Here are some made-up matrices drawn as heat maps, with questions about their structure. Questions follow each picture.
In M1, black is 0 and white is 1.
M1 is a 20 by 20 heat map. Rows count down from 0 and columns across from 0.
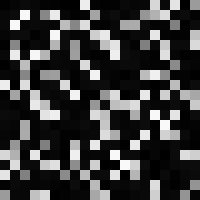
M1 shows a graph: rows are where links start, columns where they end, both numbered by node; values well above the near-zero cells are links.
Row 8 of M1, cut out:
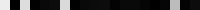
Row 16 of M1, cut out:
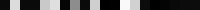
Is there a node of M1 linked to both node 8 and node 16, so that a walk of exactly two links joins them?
no
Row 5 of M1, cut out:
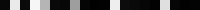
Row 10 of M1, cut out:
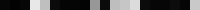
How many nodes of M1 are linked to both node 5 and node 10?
3
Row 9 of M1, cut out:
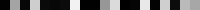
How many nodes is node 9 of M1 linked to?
9
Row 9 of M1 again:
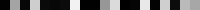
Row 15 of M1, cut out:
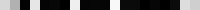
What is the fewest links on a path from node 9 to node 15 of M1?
2
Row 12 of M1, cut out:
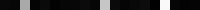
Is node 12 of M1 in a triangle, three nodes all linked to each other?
no
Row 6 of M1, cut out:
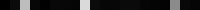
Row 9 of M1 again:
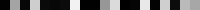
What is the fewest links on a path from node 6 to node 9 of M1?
3
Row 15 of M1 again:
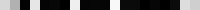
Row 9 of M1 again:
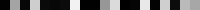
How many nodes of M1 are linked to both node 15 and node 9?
6
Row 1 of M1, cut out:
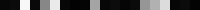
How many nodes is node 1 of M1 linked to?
7
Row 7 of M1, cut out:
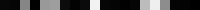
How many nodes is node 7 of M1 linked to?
7
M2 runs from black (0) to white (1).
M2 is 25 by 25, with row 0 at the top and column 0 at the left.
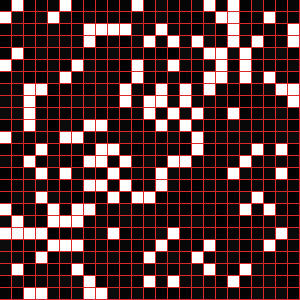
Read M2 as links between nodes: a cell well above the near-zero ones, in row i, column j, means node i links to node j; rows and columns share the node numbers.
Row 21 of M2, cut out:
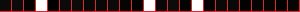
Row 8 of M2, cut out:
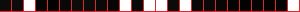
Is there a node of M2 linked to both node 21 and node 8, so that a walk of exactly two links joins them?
yes
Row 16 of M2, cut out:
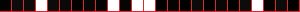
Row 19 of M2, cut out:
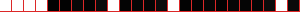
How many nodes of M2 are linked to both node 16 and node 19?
2
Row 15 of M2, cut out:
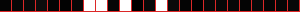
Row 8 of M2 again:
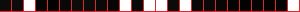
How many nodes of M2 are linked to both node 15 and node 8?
2
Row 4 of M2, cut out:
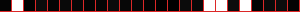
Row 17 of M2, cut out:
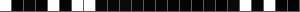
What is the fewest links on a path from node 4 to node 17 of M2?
1
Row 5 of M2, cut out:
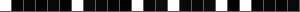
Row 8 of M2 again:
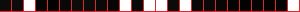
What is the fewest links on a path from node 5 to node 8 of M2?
3
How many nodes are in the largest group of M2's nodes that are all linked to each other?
4
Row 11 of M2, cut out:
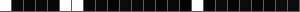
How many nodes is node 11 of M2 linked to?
4
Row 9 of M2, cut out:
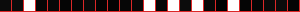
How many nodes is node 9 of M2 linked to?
5
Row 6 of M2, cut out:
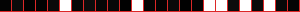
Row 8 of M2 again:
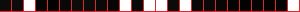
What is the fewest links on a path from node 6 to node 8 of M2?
3
